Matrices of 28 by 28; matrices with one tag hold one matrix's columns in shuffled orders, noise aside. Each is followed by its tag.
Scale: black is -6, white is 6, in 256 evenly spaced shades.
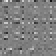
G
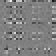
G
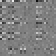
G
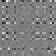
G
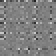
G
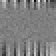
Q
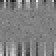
Q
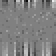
Q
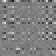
G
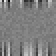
Q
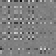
G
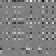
G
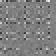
G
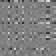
G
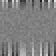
Q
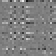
G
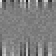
Q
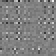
G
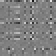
G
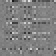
G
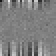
Q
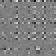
G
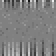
Q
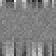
Q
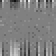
Q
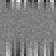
Q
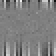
Q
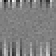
Q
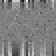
Q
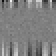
Q
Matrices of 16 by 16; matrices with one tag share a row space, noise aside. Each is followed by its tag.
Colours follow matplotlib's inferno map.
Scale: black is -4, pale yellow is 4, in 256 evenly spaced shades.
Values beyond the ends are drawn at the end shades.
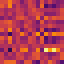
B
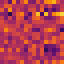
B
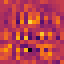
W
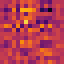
W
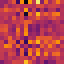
W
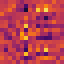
W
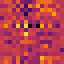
W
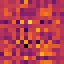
W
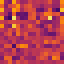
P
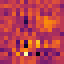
W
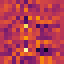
W
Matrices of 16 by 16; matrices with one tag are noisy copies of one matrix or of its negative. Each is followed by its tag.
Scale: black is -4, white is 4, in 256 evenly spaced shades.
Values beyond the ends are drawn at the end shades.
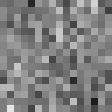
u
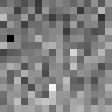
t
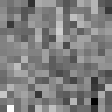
u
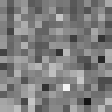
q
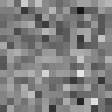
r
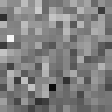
t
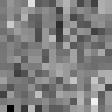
u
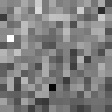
t
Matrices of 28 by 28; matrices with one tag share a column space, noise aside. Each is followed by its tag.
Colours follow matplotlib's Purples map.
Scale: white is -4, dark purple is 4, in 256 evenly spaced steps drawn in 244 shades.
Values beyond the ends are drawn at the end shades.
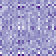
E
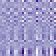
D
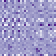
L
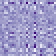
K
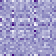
L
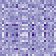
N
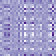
N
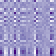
D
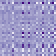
K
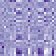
D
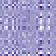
E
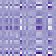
E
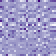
L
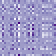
N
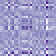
E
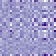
L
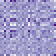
L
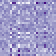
K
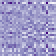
K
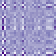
E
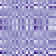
E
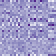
L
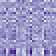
D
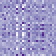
N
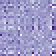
E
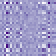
K
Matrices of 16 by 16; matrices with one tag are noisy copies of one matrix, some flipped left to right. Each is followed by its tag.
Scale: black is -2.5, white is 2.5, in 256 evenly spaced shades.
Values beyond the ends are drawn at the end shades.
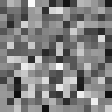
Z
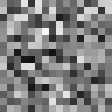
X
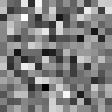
X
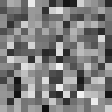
Z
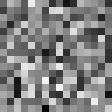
Z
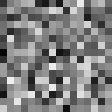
Z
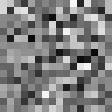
X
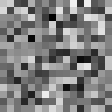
X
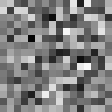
X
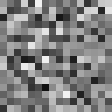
X
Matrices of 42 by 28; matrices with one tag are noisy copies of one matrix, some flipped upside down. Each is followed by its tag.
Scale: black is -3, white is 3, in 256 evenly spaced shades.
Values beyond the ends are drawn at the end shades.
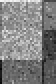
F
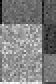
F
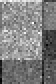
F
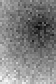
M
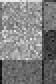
F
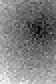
M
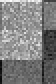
F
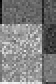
F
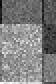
F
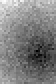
M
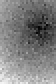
M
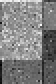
F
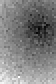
M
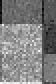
F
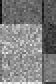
F
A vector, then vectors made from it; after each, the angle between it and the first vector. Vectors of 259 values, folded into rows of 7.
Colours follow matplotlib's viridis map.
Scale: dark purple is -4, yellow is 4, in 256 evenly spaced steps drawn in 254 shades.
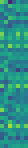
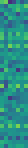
nearly parallel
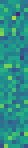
orthogonal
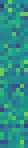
partly opposed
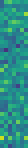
partly opposed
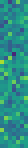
orthogonal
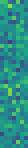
partly aligned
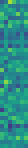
nearly opposite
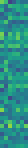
nearly parallel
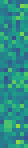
partly aligned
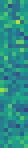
partly opposed
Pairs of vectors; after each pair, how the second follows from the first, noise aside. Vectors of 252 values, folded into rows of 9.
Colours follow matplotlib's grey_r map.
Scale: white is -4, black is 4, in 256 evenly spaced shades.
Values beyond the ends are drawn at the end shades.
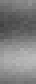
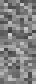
shuffled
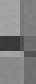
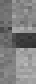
reversed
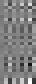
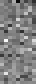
shuffled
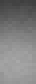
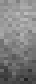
reversed
